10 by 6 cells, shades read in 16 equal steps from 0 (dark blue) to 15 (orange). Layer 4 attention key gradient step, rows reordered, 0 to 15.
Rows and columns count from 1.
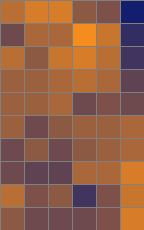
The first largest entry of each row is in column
2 4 4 4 3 6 6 6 6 6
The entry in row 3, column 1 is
11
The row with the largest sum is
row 3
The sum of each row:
52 55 58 54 47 51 47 49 48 46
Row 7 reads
6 8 6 8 9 10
